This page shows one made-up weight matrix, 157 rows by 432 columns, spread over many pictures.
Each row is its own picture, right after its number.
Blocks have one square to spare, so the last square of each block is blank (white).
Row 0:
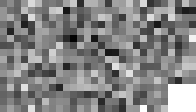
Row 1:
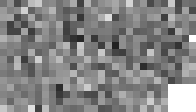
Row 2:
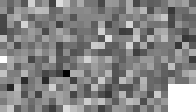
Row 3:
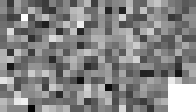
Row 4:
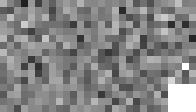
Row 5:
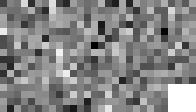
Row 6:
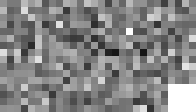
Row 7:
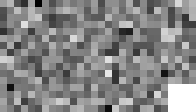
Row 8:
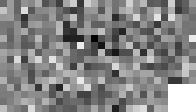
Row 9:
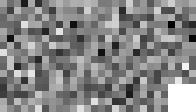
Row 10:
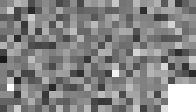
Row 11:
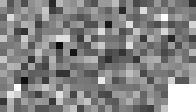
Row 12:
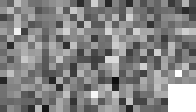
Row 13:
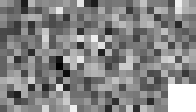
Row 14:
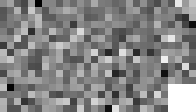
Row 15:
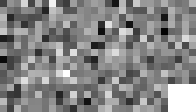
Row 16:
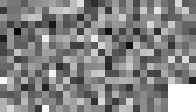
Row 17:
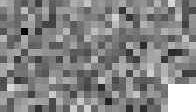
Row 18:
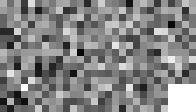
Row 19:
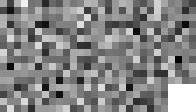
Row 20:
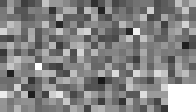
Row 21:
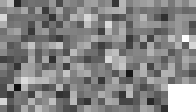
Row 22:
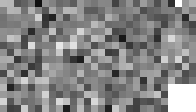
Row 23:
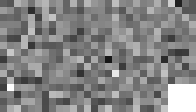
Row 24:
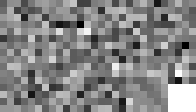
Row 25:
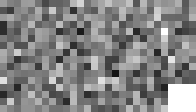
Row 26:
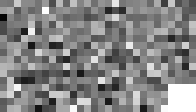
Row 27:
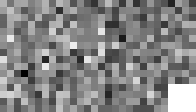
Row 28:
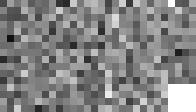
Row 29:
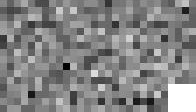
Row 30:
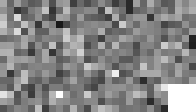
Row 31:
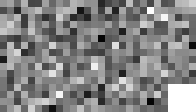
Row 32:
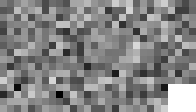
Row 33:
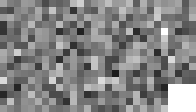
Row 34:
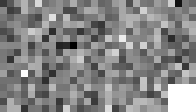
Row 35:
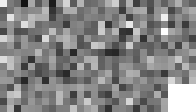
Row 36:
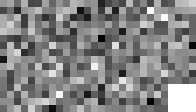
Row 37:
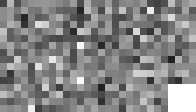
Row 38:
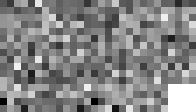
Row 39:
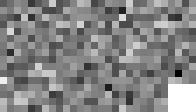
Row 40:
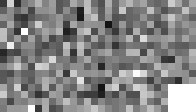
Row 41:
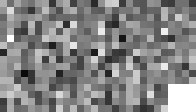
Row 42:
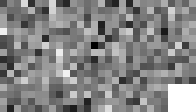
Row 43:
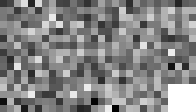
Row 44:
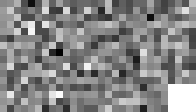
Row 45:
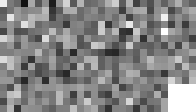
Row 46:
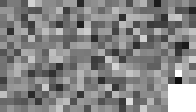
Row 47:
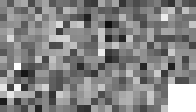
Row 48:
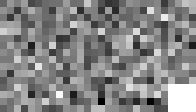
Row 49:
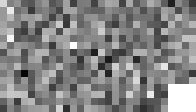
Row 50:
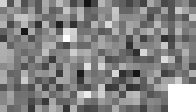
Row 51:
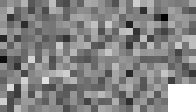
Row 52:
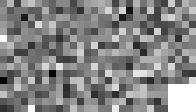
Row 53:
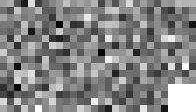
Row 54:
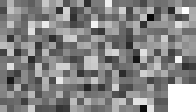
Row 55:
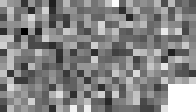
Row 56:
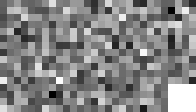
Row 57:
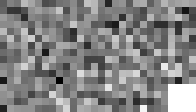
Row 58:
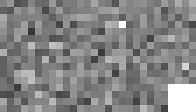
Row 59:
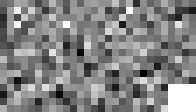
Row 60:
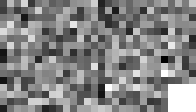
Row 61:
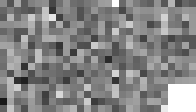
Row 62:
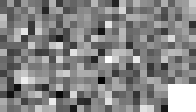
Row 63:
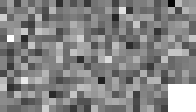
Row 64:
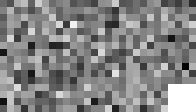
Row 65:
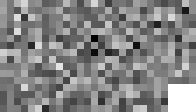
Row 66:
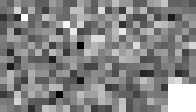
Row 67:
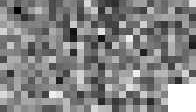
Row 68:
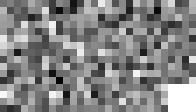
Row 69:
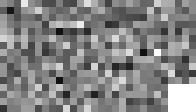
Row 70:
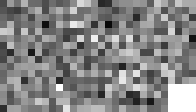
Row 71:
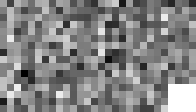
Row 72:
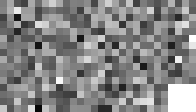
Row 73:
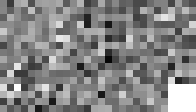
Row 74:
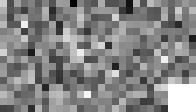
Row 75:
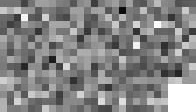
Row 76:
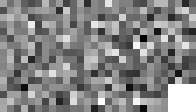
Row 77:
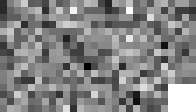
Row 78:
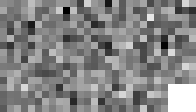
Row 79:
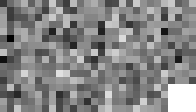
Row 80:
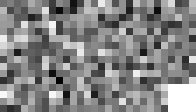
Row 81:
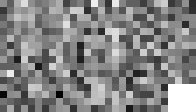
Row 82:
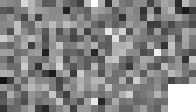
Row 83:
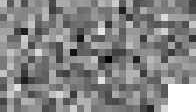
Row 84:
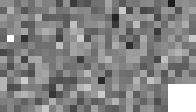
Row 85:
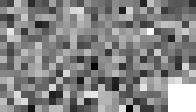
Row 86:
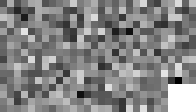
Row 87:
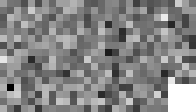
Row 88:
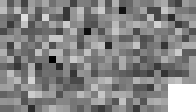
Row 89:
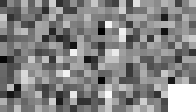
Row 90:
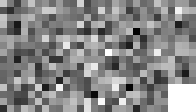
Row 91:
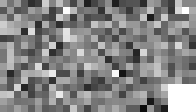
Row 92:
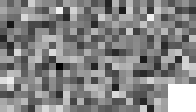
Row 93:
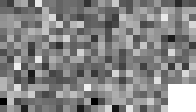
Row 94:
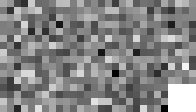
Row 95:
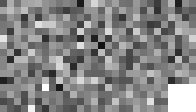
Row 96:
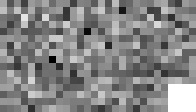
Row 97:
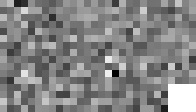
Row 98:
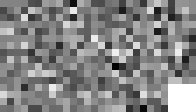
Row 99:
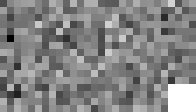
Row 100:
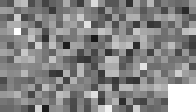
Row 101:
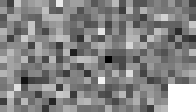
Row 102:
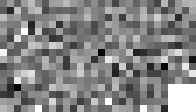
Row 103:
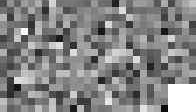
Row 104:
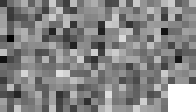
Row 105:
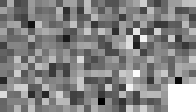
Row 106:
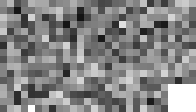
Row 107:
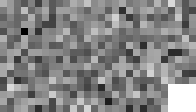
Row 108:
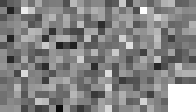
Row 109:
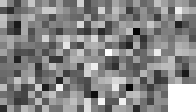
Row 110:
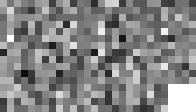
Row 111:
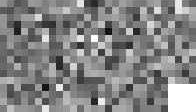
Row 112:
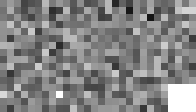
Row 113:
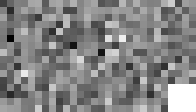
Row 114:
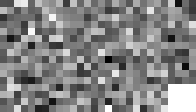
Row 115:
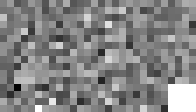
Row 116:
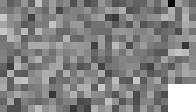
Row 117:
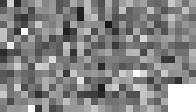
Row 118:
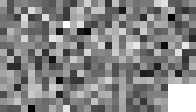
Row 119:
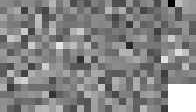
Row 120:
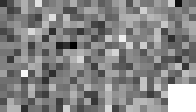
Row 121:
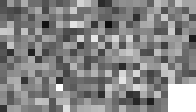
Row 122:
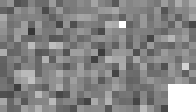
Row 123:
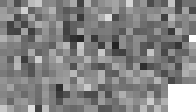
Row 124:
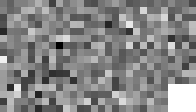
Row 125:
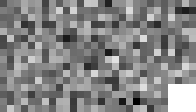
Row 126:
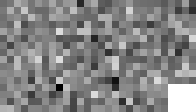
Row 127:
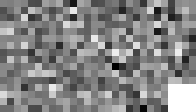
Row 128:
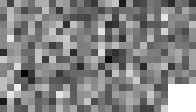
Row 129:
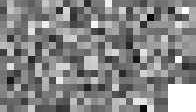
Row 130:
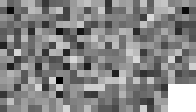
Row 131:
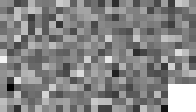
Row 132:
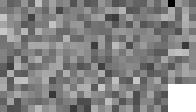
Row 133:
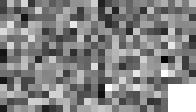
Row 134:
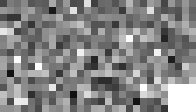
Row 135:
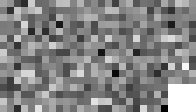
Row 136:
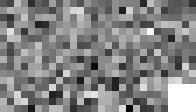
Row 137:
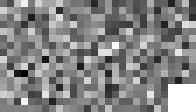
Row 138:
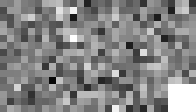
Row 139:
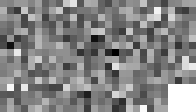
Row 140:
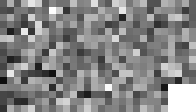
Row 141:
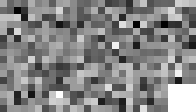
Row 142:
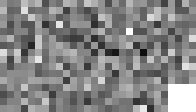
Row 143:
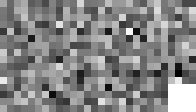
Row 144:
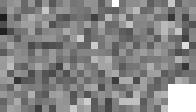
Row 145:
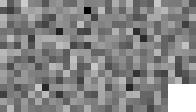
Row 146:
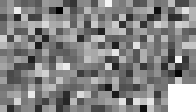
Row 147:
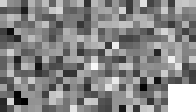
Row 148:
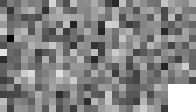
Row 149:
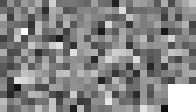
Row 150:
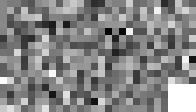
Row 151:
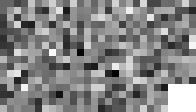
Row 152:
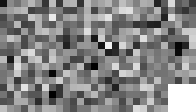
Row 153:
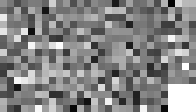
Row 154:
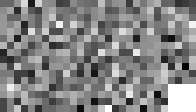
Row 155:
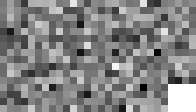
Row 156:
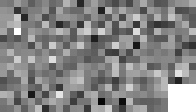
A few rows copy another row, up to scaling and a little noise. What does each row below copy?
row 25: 33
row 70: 121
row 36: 31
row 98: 127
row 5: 42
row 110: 41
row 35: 45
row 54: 129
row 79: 104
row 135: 94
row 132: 116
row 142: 6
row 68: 80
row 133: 60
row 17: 107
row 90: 109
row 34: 120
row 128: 71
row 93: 38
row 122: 58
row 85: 136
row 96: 88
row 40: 117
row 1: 123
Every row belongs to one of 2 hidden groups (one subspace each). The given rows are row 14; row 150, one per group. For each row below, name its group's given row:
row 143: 150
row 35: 14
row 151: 150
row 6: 150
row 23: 14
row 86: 150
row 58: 14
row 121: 150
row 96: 150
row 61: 14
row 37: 150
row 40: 150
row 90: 150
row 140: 150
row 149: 14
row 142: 150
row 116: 14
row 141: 150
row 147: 150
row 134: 150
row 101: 14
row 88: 150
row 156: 150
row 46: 150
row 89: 14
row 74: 150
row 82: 150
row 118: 150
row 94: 14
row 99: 14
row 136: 150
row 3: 150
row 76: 150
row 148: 14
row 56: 150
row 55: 14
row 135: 14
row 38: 14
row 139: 150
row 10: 14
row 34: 14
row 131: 14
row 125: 150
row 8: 150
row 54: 150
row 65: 150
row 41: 14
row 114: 14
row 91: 150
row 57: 150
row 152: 150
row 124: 14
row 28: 14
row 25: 150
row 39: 150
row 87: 14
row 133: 150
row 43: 14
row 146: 150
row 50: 150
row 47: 14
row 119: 14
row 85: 150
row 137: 14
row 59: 150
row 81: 150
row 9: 14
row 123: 150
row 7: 14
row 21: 14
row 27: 14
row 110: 14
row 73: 14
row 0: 150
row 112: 150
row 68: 150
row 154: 14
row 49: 14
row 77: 150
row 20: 150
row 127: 150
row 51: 14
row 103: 14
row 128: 14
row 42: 14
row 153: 14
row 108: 14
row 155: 150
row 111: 150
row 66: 150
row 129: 150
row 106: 150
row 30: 150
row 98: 150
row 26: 14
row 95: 150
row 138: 150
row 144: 14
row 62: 14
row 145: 150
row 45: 14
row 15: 14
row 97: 14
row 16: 150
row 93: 14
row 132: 14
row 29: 150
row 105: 150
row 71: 14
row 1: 150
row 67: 150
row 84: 14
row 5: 14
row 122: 14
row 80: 150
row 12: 150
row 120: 14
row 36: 150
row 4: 14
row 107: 14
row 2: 14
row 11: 14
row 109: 150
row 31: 150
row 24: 150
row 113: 14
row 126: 150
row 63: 14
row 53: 14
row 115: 14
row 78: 150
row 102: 14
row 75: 150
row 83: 14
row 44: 150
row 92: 150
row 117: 150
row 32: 150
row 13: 150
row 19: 150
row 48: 150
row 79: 14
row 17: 14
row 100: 150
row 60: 150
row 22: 14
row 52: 150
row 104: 14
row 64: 14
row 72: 150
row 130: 150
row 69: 150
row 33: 150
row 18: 150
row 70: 150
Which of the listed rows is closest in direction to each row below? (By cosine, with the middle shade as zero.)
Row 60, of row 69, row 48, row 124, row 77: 48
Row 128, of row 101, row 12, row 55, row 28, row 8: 101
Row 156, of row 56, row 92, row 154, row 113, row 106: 106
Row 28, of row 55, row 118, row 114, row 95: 114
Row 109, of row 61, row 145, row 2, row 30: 145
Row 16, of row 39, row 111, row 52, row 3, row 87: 111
